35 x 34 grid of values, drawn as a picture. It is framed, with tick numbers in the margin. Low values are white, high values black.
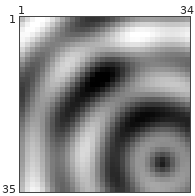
Ninth with the highest average: centre. Mirror symmetry: none. Rings: centred on the bottom right.
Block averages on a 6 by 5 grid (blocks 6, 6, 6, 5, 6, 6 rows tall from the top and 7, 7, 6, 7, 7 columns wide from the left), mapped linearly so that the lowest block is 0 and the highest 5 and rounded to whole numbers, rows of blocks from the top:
03200
21422
34422
24255
22333
12332
